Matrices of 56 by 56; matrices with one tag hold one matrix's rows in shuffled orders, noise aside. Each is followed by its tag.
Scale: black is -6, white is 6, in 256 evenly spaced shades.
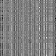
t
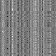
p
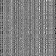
t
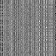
t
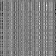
t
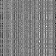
t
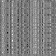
p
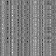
p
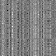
p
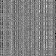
t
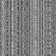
p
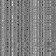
p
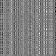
t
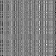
t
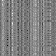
p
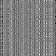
t
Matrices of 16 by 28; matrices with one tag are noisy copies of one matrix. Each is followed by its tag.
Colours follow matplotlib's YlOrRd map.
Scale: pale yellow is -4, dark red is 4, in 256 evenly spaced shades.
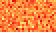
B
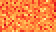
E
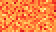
E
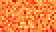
B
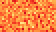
B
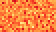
B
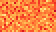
E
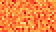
B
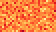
E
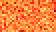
E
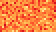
E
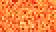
B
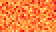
E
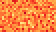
B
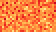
E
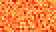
B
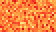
B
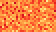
E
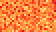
E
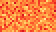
E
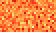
B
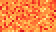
E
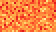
E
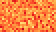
B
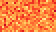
E
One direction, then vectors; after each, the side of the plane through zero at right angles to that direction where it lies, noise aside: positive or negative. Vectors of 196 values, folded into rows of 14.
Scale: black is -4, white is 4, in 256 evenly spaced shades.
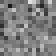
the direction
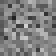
positive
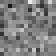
positive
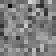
positive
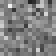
negative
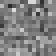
positive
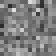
positive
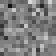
positive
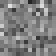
negative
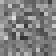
negative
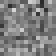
positive
